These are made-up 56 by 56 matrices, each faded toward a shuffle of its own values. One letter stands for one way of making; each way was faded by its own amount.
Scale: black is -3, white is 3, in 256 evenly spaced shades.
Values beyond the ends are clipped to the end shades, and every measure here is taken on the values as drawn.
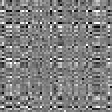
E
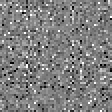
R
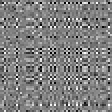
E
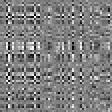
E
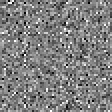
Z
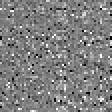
R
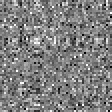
Z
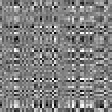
E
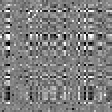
E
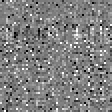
R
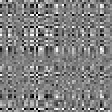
E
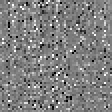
R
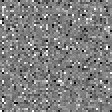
R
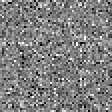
Z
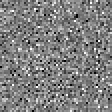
Z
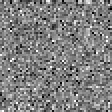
Z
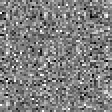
Z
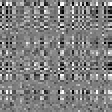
E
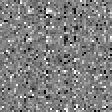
R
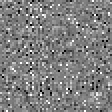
R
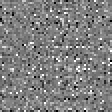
R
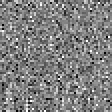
Z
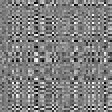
E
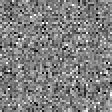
Z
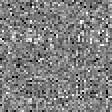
Z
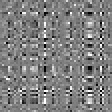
E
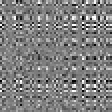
E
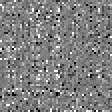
R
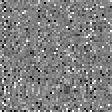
R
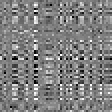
E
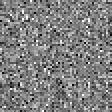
Z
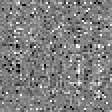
R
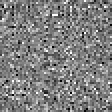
Z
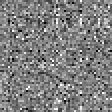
Z
